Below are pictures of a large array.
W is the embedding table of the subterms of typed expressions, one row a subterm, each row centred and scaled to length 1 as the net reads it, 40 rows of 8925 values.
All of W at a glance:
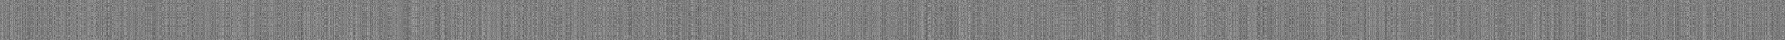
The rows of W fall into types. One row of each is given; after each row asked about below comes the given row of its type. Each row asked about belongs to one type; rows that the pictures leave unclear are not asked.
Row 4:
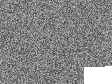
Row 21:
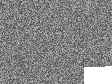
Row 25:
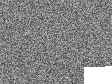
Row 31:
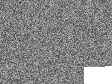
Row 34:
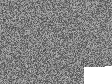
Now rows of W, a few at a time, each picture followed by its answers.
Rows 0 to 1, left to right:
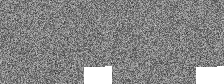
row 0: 4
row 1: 31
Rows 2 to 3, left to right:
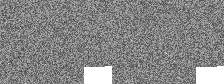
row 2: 34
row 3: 25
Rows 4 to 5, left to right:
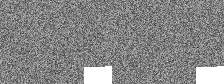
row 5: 21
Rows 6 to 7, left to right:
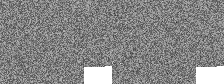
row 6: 21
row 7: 34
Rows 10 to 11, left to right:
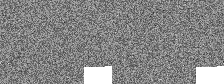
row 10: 34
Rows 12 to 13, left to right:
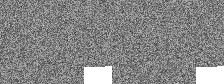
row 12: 31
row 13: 25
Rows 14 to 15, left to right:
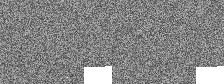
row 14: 25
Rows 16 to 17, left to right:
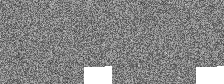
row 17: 25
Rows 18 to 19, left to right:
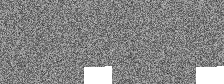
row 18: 21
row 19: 21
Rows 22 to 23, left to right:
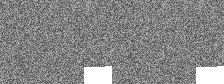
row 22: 21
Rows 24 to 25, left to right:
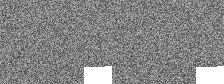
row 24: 34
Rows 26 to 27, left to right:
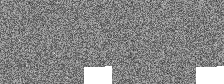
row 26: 25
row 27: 21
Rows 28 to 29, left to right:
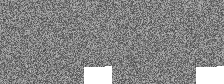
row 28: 34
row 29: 21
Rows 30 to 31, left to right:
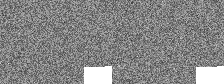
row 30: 34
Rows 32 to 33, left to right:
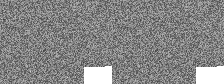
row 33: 34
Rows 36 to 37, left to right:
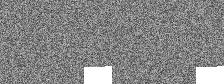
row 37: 25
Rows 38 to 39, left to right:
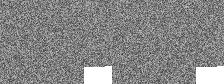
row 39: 4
